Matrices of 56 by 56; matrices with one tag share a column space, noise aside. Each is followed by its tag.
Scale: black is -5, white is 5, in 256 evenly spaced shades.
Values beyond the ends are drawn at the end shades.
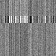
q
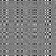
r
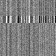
q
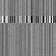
q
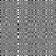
r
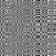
r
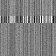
q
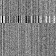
q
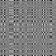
r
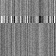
q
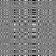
r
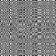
r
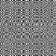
r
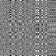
r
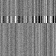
q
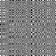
r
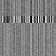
q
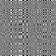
r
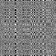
r
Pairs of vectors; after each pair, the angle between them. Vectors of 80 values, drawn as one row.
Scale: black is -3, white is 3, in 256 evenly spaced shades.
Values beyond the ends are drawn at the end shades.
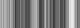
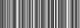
orthogonal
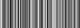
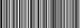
nearly opposite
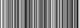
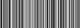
partly opposed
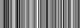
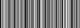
partly opposed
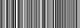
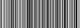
partly aligned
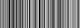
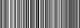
nearly opposite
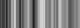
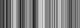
nearly parallel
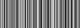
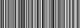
nearly opposite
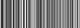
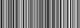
partly aligned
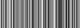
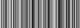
nearly parallel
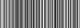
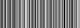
partly opposed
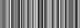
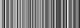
orthogonal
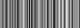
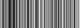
orthogonal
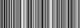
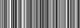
partly aligned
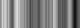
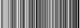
partly aligned
